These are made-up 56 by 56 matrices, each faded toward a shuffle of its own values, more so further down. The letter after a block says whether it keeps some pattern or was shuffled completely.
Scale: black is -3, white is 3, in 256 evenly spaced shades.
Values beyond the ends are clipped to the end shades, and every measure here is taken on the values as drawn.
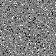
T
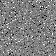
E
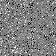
T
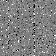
T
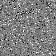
E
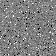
E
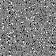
T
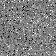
E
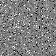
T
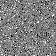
E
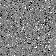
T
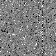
T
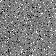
E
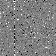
T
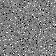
E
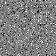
T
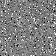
T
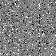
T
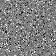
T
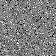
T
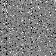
T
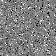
T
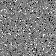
E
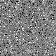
E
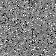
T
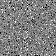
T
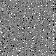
T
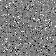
T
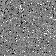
E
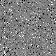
T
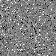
T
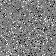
E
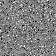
E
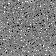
E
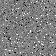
E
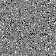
T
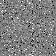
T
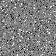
E
